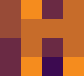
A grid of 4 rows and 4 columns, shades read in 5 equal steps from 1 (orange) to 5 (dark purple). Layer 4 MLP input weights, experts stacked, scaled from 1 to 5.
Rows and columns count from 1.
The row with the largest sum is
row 3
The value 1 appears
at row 1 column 2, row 4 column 2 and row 4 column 4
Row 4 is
4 1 5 1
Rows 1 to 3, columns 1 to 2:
3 1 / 3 2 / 4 2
